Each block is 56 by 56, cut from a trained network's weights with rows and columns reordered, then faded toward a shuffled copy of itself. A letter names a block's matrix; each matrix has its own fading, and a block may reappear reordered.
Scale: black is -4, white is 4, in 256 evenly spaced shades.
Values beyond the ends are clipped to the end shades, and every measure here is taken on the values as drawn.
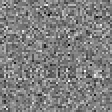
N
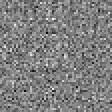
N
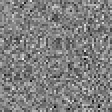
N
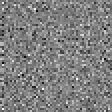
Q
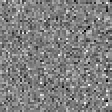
Q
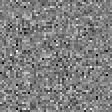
Q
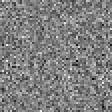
N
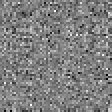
Q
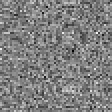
N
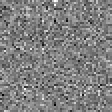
N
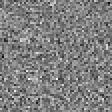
N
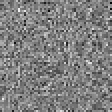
N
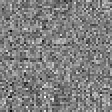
N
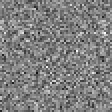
N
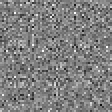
Q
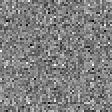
N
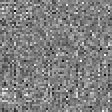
Q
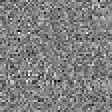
N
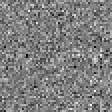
N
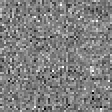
Q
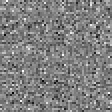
Q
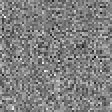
N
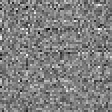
N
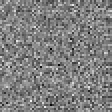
N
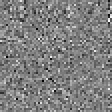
Q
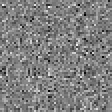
Q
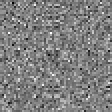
Q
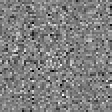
Q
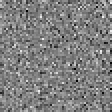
Q
